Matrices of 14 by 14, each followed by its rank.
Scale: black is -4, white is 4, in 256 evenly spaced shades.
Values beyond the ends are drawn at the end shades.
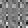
two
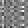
two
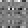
two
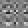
two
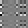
one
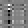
one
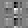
one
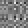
two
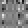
two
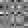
two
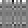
one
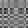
one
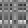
one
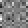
two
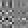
two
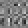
two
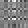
one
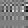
one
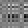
one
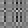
one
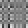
one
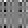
one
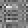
two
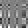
one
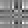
one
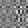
two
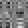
two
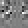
two
